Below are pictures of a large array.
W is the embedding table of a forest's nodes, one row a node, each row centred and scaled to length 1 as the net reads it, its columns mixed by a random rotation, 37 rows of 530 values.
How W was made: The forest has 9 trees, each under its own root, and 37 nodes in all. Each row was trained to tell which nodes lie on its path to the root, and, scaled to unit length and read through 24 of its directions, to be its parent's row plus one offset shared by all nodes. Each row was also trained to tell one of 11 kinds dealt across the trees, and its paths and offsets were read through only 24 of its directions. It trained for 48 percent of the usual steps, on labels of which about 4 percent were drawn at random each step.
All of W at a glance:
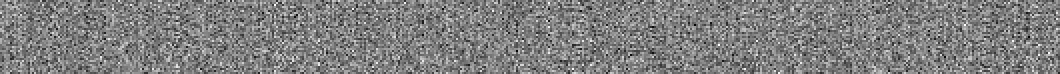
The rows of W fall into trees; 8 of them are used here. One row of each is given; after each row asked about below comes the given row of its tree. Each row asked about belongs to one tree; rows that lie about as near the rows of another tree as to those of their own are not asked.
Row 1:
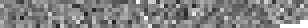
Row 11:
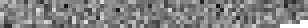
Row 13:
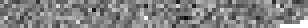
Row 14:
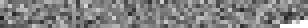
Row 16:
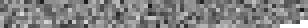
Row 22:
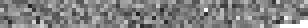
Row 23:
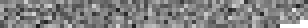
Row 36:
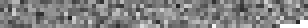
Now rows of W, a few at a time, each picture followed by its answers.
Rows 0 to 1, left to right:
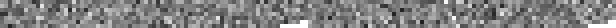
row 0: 14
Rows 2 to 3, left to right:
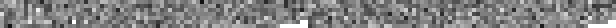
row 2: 11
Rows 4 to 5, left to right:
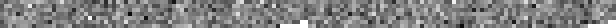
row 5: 22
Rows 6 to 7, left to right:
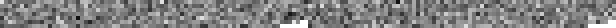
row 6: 14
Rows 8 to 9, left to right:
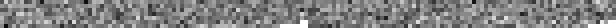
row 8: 16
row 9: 36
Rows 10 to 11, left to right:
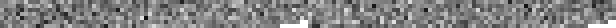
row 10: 23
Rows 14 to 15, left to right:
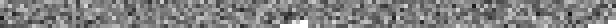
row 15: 23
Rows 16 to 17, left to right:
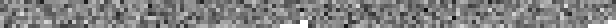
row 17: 23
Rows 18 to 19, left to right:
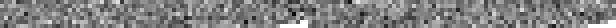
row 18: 13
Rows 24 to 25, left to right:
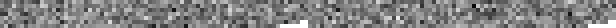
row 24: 13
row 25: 23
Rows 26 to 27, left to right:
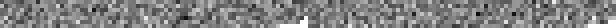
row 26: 13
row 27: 36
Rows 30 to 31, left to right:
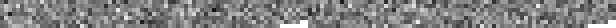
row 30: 1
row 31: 36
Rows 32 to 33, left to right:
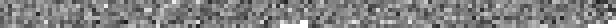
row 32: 36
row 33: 13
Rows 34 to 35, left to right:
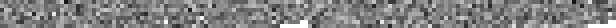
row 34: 14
